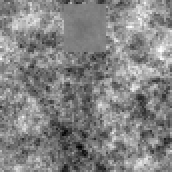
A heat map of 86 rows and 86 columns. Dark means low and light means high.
No row or column stands out. There are no regular stripes. The histogram is bell-shaped. An odd patch, calmer than its surroundings, sits in the top middle. The bottom middle is the ninth with the lowest average. On average the colour sits 50% of the way up the scale. The field is mottled with small blotches.
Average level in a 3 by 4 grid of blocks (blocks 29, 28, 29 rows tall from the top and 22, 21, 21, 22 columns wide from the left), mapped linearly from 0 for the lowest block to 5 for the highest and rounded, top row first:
4 3 3 5
3 2 3 3
3 0 2 3
